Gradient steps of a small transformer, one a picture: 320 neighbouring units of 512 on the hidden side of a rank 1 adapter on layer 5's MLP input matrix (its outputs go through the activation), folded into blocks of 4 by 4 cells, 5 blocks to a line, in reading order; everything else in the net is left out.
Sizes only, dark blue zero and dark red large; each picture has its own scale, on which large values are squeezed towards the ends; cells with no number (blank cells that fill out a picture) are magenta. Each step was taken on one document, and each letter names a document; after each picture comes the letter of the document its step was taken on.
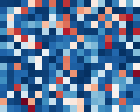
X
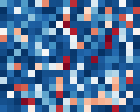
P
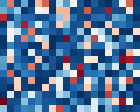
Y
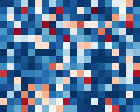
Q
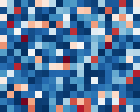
P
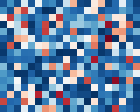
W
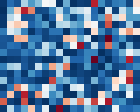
W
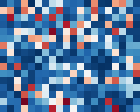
Q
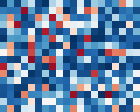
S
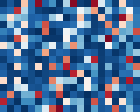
W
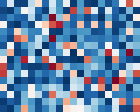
S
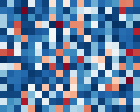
S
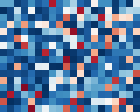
P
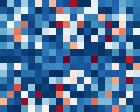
W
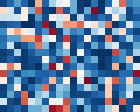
Q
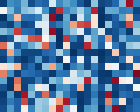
Q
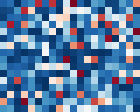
W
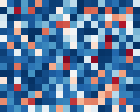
P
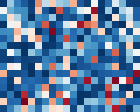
Q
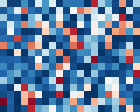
P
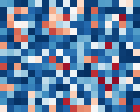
X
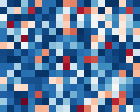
P
